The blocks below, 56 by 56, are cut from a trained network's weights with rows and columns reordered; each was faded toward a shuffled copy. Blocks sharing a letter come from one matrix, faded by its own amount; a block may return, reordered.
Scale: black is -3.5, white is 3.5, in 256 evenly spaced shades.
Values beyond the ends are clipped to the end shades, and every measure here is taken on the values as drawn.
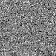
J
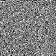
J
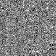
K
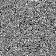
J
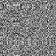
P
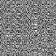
P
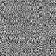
P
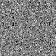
J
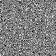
J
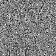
J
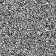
J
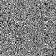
K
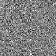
K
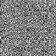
K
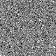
J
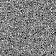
J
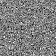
J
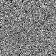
J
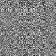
P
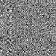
K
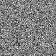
J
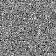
J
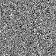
J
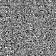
J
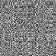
P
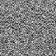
P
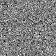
J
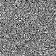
J
